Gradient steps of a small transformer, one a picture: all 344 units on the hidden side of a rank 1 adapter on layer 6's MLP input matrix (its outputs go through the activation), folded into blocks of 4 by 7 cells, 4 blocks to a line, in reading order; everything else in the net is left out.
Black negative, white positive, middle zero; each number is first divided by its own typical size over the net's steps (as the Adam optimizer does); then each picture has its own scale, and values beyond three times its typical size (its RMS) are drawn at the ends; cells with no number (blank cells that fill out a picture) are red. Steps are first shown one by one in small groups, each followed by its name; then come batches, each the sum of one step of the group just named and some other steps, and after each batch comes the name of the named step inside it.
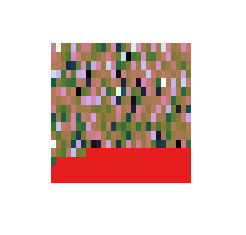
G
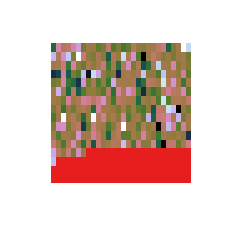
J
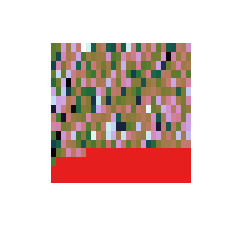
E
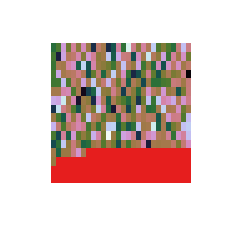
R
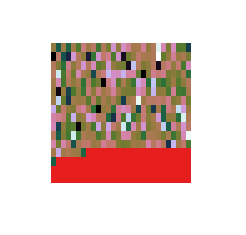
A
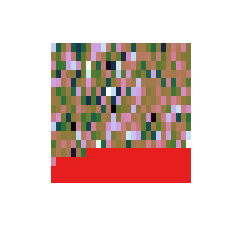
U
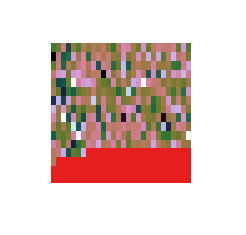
A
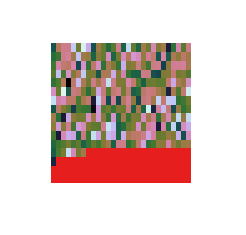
E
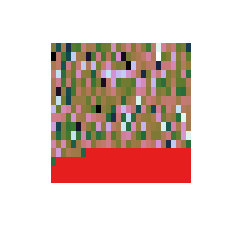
A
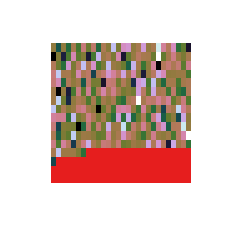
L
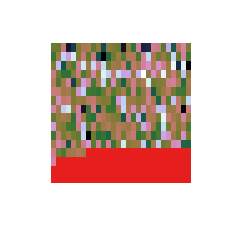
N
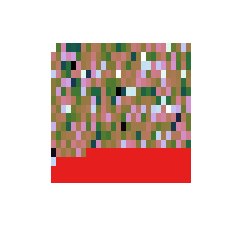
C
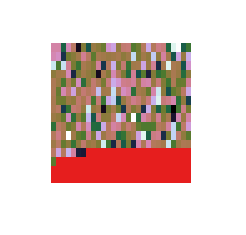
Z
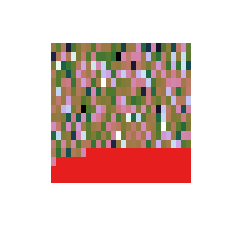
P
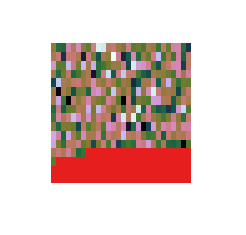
Z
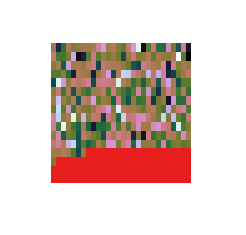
P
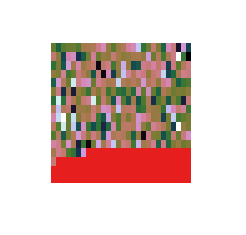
N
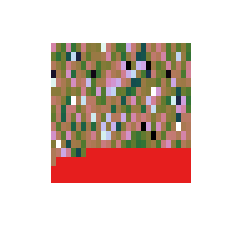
Z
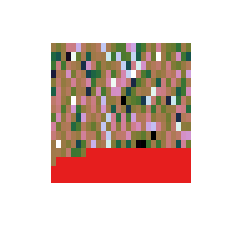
Z
